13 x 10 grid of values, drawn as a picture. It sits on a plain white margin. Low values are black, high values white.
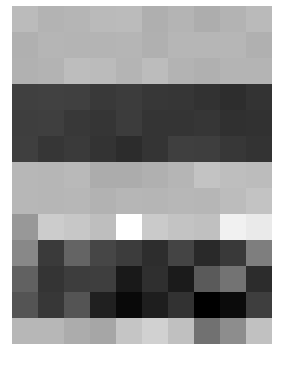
Grain: streaks across. Average level on the scale: 50%. Seam: horizontal, 60% of the way down, the top part calmer. Roughest part: bottom right. Stripes: horizontal, repeating 2 times.
